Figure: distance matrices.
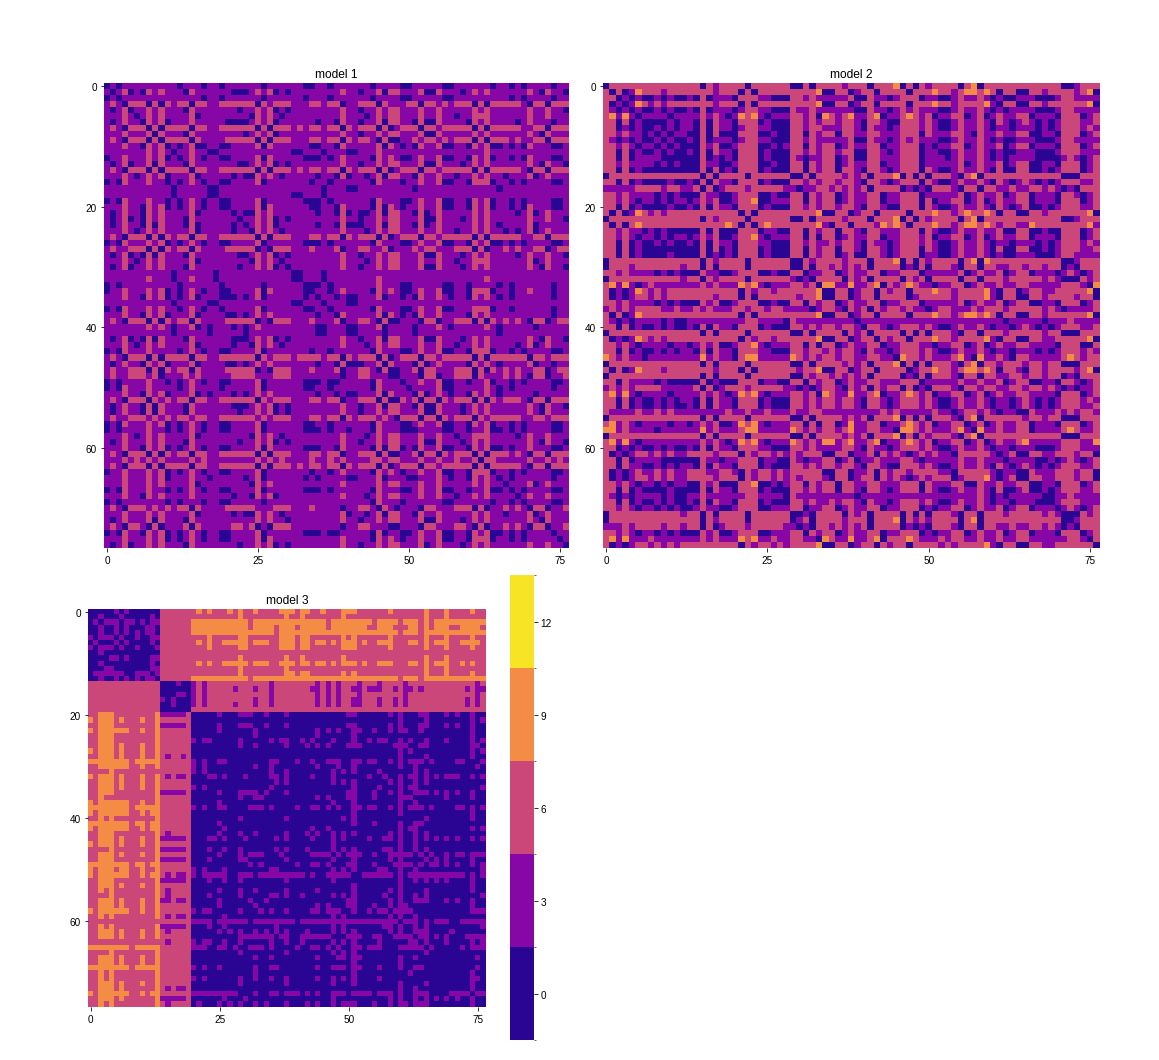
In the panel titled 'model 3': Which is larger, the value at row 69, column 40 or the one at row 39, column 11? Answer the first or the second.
the second
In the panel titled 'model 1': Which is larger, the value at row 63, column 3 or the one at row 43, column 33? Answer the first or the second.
the second
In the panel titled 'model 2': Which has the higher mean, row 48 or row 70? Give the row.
48
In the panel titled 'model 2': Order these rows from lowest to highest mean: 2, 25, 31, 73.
2, 31, 25, 73
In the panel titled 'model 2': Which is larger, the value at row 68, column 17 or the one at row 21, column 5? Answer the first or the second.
the second
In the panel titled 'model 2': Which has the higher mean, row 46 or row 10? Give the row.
46
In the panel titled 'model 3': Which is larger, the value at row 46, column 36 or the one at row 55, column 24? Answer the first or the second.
the first
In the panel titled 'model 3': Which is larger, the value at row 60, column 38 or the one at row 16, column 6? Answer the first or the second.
the second
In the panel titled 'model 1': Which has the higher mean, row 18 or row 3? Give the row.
3
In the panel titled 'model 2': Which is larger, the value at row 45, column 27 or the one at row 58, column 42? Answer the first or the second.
the second
